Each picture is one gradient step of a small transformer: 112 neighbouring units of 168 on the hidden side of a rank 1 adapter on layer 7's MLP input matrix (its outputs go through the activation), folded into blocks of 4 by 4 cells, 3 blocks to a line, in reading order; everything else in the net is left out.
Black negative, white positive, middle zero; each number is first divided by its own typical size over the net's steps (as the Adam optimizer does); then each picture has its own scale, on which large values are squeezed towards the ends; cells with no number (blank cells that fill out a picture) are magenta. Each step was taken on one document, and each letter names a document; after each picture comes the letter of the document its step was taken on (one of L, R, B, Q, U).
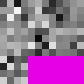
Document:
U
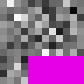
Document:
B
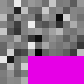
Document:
U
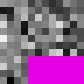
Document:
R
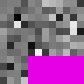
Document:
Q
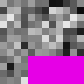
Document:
R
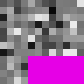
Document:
U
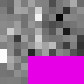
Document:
U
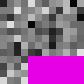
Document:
B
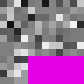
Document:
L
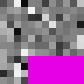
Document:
L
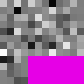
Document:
U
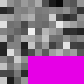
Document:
R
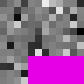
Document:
Q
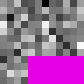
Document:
L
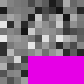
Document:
R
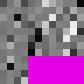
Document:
Q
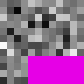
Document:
U
